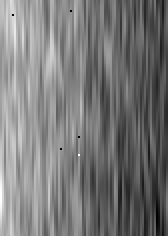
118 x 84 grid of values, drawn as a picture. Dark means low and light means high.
The grain runs up and down. Five lone cells stand out: one far higher and four far lower than their neighbours. The bottom right is the ninth with the lowest average. Values rise toward the left.
